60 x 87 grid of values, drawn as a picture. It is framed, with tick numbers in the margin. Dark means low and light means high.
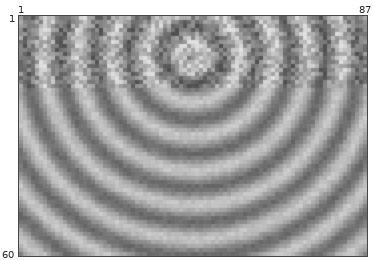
Rings spread out from the top middle. The bottom part is calmer, past a seam about 30% of the way down. No row or column stands out. On average the colour sits 60% of the way up the scale.
